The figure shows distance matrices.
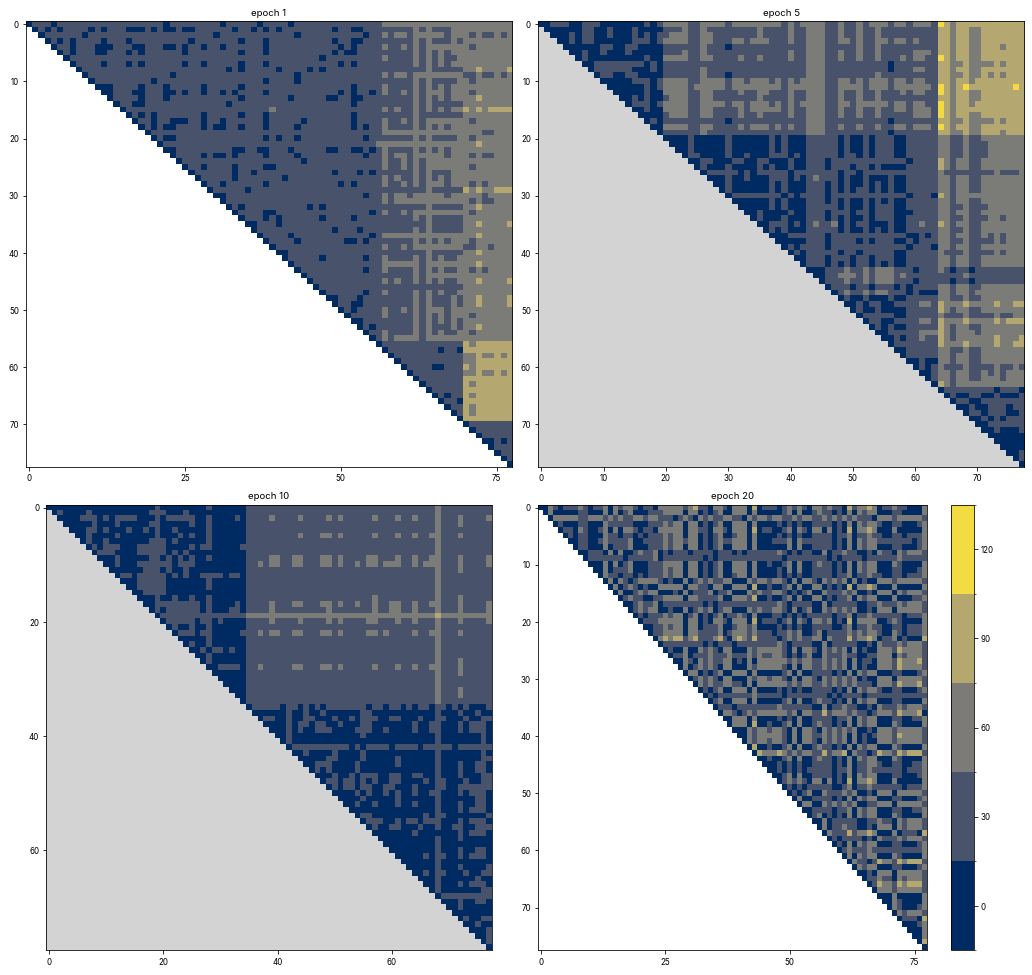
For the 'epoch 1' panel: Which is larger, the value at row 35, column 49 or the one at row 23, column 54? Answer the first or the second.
the first
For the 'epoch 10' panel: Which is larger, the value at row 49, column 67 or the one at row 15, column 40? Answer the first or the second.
the second
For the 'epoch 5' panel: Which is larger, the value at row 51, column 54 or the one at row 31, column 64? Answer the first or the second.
the second
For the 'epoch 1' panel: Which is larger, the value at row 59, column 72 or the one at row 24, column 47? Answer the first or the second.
the first
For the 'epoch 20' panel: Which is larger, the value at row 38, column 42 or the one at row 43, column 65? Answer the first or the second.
the second
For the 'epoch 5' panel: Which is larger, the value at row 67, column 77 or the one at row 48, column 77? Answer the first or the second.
the second
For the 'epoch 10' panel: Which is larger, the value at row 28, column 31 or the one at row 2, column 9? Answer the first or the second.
the first
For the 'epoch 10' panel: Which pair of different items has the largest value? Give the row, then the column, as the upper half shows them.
19, 68
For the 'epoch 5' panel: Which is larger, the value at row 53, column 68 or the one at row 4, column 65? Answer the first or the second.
the second
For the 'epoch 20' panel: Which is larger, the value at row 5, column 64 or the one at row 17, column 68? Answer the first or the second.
the second
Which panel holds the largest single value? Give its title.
epoch 5
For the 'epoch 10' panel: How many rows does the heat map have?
78
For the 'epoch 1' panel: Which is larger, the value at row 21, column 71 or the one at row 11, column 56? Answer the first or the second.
the first
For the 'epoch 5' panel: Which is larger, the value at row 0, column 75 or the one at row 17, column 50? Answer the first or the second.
the first
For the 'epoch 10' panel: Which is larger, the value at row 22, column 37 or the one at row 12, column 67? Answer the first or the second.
the first
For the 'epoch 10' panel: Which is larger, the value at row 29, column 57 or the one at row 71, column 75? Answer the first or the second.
the first
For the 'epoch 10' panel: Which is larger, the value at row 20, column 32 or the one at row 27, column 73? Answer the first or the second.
the second
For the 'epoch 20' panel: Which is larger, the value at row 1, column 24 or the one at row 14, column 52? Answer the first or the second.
the second
